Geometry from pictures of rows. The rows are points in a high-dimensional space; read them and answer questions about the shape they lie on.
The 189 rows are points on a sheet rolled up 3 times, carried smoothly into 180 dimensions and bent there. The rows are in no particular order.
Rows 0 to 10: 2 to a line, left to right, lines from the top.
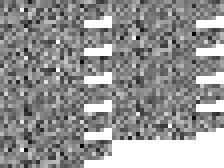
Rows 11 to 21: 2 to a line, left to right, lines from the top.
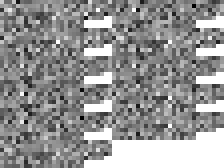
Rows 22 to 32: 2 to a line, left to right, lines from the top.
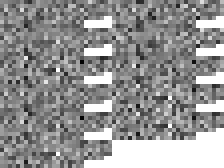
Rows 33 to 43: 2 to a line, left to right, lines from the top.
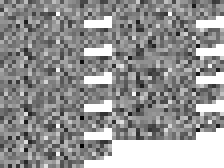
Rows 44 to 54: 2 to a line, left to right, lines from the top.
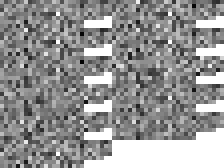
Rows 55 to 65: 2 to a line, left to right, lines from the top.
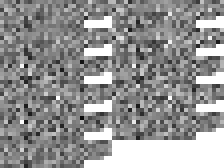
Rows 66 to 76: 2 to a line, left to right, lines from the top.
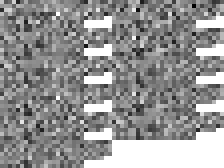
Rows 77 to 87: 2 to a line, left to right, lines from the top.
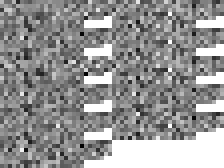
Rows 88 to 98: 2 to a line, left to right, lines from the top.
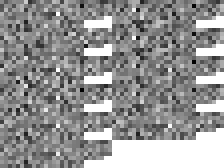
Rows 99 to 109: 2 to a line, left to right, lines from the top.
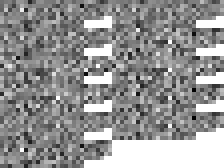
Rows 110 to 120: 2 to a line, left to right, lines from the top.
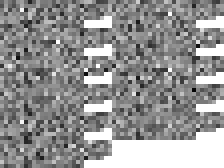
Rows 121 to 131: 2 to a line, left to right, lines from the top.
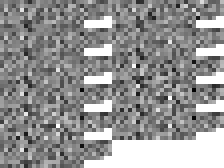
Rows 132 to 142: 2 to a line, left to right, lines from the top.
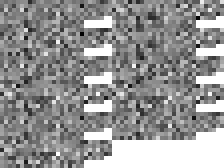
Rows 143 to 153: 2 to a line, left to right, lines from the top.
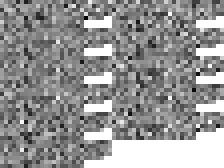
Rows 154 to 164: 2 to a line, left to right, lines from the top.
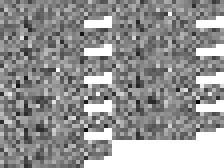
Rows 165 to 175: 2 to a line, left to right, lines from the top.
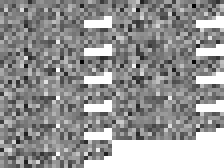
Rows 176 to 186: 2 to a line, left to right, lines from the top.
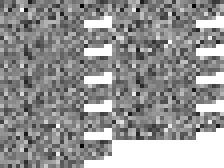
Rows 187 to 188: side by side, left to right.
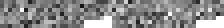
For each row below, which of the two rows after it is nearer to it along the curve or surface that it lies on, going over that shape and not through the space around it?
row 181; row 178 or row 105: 178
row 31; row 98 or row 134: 134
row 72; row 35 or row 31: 35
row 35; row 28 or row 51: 28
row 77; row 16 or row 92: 16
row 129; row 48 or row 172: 48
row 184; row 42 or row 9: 9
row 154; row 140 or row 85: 140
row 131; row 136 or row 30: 30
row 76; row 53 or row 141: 53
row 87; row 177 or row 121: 177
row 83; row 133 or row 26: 26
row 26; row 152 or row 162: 152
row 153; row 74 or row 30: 30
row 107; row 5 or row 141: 5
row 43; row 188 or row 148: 188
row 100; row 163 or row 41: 163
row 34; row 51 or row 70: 51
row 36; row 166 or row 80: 166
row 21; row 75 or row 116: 75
